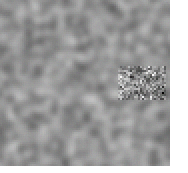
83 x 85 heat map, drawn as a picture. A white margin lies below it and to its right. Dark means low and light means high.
Histogram: heavy tails on both sides. Odd patch: rougher, in the middle right. Mirror symmetry: none. Average level on the scale: 60%. Grain: blotchy. Slope: none.
